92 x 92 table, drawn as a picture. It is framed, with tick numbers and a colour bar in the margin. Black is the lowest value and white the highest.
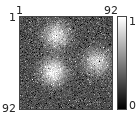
Three bumps rise from the field. No row or column stands out. The halves do not mirror each other. There is no overall slope.
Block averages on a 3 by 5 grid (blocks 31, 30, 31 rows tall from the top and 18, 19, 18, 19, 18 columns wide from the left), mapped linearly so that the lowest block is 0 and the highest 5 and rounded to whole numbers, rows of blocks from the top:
0 4 4 0 0
0 5 3 3 5
0 1 1 0 0
